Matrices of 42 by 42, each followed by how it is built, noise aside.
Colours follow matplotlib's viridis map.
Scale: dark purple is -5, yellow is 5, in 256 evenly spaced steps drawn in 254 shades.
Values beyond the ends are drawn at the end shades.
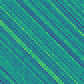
Toeplitz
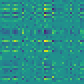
low rank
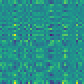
low rank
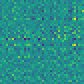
low rank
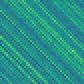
Toeplitz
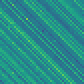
Toeplitz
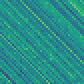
Toeplitz
